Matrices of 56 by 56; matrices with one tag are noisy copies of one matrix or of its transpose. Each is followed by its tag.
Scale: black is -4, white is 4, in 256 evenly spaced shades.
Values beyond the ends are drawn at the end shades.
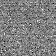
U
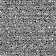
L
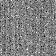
L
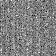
L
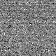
U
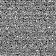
L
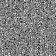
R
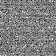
L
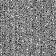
L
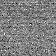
U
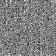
R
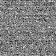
L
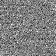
R
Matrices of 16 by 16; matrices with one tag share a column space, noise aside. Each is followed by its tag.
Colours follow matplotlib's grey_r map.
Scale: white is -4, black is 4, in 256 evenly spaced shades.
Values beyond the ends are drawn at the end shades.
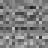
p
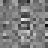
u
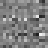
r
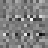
r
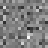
p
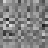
u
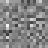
u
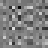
p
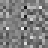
p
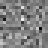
p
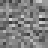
u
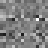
r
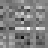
p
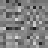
p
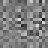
u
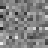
p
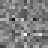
r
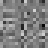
u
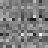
r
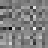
p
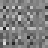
p
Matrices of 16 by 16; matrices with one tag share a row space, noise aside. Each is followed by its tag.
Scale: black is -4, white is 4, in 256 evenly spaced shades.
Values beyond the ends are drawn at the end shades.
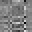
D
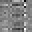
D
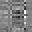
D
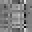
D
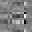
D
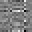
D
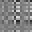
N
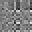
N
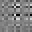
N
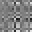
N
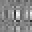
N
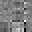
D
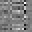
D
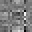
D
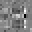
D
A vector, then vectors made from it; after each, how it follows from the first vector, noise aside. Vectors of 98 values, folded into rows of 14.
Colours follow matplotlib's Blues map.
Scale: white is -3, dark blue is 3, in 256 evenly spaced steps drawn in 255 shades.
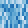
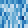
negated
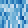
negated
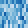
negated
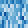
negated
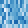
reversed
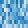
reversed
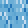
partly zeroed
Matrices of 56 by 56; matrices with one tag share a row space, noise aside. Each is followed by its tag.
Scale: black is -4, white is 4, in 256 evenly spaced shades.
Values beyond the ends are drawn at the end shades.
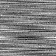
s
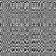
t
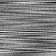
s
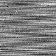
s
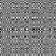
t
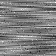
s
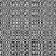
t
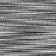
s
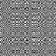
t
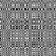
t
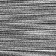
s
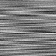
s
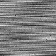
s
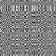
t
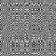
t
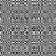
t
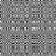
t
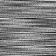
s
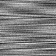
s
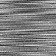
s
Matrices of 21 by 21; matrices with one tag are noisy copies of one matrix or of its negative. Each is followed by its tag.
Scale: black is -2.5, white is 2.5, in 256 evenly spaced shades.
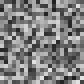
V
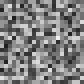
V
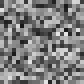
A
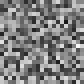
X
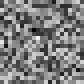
A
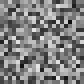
X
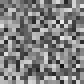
X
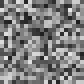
A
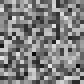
V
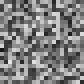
V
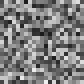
A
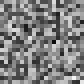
V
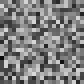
X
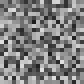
X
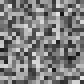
V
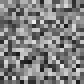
X
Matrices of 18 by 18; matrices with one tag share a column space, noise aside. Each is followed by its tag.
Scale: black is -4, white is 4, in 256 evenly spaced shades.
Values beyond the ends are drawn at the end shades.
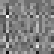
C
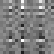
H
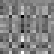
C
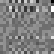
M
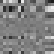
M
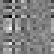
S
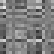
H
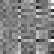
H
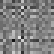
H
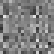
C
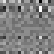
M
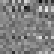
M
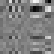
M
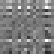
H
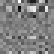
M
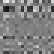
M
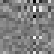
M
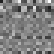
M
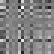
H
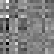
S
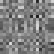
S
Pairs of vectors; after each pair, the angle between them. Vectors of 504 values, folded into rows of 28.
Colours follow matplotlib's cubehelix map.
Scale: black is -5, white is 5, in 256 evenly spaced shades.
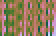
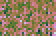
partly aligned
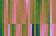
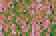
partly opposed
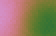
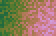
nearly opposite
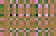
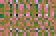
nearly parallel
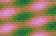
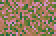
orthogonal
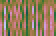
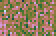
partly aligned
